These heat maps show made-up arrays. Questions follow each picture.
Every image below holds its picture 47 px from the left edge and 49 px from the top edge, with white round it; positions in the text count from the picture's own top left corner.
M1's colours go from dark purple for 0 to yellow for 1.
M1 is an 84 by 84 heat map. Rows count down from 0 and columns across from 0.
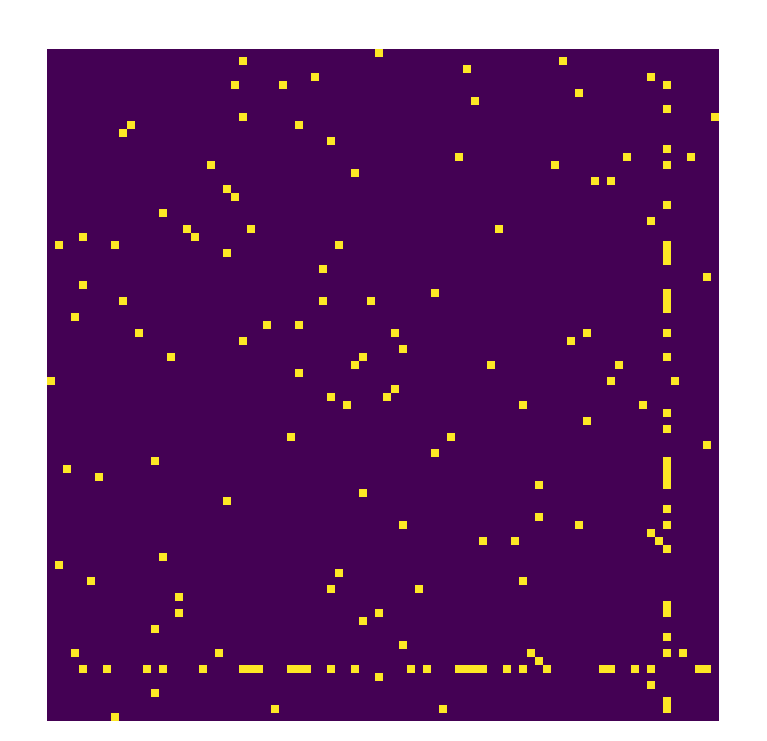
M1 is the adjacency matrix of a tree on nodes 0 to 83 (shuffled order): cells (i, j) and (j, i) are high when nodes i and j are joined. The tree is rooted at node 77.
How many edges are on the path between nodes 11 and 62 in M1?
3
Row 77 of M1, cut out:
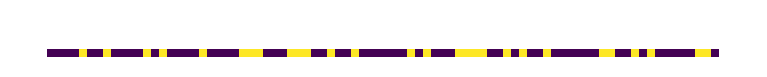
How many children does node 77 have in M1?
28
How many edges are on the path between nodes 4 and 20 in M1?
3
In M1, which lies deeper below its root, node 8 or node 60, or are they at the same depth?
the same depth
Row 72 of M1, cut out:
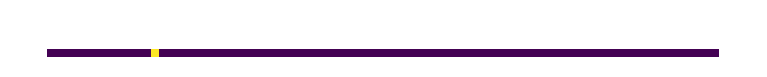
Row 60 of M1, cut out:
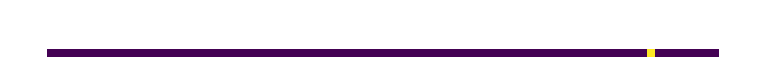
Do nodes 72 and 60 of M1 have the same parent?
no
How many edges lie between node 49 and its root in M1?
2
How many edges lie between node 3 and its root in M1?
2
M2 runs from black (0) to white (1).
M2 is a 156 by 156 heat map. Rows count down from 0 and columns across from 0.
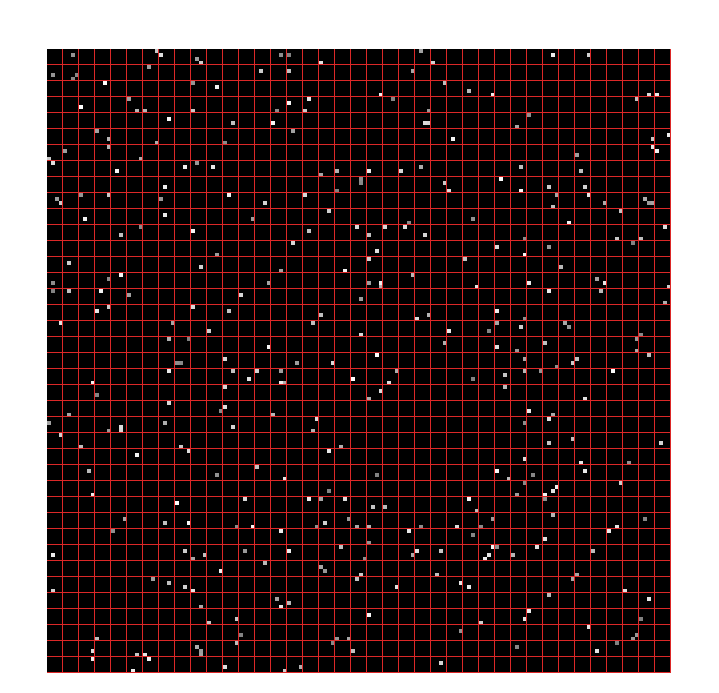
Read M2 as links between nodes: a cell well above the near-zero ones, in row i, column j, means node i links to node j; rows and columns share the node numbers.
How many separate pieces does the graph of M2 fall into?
1
